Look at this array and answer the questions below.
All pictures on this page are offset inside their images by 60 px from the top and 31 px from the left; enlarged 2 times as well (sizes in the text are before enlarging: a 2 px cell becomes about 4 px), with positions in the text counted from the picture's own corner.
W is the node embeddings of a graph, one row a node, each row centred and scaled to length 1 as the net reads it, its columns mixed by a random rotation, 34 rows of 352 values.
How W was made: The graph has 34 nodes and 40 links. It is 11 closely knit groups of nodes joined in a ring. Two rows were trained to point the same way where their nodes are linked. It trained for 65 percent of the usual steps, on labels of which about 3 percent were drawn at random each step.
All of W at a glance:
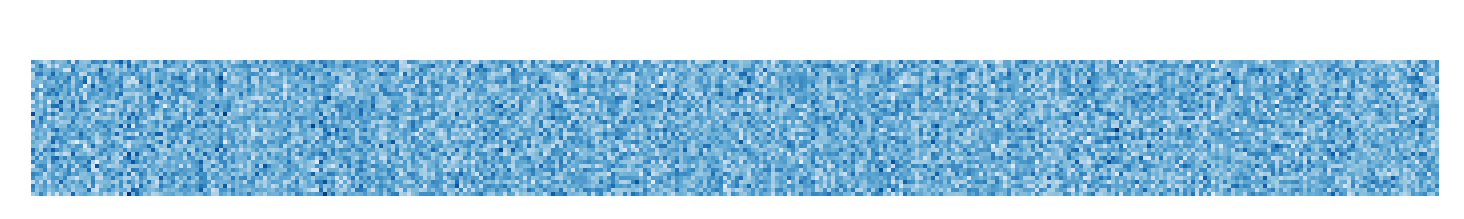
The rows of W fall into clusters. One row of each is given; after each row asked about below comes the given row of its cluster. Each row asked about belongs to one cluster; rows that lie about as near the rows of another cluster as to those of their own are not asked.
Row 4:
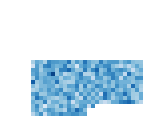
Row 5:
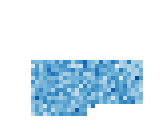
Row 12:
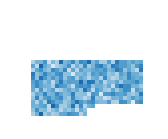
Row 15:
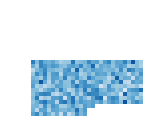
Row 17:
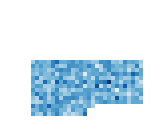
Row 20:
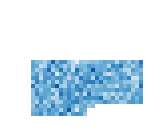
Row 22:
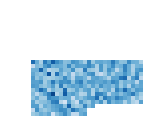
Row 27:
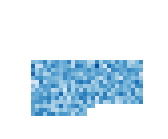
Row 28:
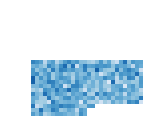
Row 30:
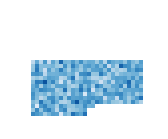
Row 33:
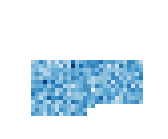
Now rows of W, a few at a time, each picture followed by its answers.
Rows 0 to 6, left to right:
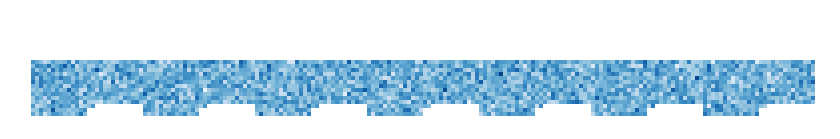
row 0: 28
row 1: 33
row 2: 15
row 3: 4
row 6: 30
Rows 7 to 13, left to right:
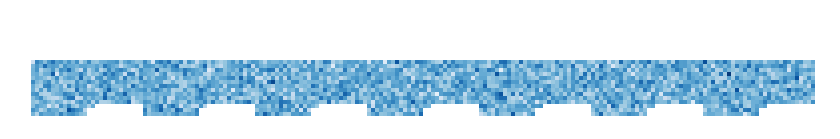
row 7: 4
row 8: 30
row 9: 5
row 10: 12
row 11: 22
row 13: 22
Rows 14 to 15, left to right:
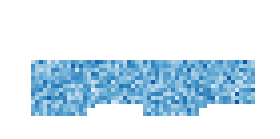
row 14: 33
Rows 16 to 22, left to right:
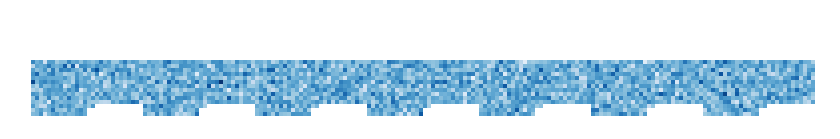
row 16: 28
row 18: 5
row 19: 17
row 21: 30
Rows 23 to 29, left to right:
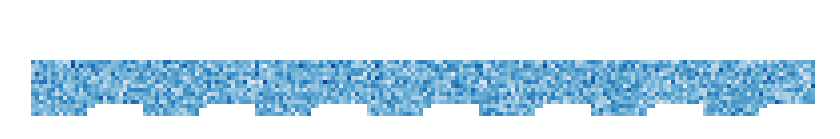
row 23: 15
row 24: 17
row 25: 27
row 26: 12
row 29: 20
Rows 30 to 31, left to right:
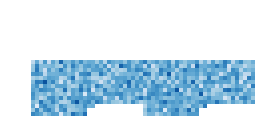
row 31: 20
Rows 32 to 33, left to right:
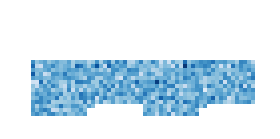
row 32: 27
